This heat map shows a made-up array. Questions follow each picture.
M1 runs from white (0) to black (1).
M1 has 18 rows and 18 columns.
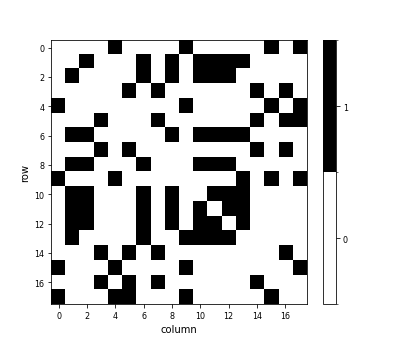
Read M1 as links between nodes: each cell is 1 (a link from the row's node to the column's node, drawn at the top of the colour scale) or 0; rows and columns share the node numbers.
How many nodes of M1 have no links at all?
0
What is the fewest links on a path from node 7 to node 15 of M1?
3
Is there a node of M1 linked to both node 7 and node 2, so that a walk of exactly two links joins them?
no
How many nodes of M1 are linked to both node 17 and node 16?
1
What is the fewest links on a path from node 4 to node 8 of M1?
4
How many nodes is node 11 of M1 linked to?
7
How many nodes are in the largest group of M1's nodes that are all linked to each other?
7
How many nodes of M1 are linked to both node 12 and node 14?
0
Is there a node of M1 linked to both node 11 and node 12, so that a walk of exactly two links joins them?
yes
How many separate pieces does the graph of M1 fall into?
1
